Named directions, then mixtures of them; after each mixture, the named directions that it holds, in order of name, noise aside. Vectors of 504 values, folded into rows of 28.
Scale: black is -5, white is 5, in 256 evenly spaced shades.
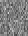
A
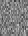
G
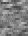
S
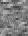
S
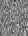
G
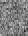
A, G, S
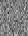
A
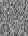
A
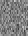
G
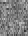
A, G, S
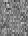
A, G, S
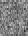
A, G, S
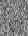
A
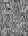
A, G, S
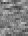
S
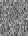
A, G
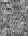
A, G, S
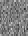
A, G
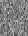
A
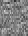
G, S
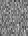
G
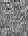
A, G, S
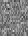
A, G, S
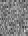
A, G, S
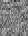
G, S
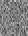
G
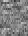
G, S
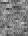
A, S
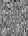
G, S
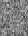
A, G, S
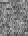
A, S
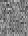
A, G, S
